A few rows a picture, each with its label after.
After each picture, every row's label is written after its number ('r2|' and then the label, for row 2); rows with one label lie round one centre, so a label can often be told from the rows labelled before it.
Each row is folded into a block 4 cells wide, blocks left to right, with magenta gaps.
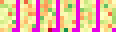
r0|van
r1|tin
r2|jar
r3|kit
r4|van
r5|van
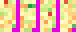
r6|tin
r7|kit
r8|van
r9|tin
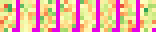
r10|kit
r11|van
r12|jar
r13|tin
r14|tin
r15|van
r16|jar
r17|kit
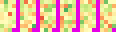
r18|van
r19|tin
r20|kit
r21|kit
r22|van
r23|van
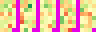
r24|van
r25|kit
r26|van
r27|jar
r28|van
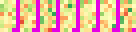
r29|van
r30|kit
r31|jar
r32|kit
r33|tin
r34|tin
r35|jar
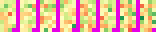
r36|van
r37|van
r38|kit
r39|tin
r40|jar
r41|kit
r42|jar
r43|jar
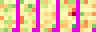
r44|kit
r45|kit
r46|tin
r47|tin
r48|tin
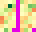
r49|kit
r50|kit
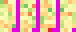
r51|tin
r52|van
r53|jar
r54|van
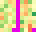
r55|van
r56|jar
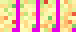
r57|kit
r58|tin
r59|tin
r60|tin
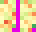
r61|tin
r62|tin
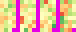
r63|kit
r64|kit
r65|tin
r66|jar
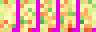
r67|tin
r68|jar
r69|jar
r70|jar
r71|jar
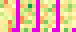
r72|tin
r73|kit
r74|kit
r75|kit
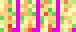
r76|jar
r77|jar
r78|jar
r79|tin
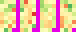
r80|kit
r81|tin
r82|van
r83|kit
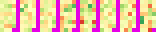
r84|van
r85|van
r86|van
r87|kit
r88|kit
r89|van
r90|van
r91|jar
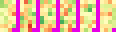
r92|tin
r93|jar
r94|jar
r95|jar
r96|kit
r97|van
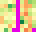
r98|kit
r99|jar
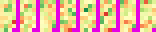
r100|kit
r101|kit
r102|tin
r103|jar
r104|kit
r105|jar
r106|tin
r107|tin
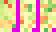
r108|tin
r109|kit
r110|kit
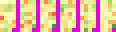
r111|kit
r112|tin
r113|tin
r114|van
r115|kit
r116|tin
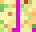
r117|van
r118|tin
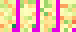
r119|tin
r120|tin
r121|van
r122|kit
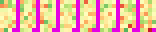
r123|kit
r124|van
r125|kit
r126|van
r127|tin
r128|van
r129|kit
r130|jar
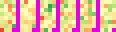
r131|tin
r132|tin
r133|kit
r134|van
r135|jar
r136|kit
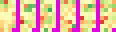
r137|tin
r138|kit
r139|kit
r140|tin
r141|kit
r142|kit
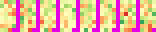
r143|tin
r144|jar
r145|kit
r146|van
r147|kit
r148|kit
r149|jar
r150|jar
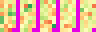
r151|jar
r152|kit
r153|tin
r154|van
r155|van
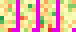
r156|jar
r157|kit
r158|jar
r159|kit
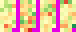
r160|van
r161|jar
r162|van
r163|tin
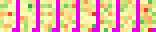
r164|van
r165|kit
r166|van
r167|van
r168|tin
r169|kit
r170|van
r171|jar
